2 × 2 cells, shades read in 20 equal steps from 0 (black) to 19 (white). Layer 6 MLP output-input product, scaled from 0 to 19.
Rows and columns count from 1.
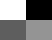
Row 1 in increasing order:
0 19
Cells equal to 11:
1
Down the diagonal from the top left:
19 11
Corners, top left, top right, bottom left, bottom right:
19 0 7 11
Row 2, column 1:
7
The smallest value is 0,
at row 1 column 2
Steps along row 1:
down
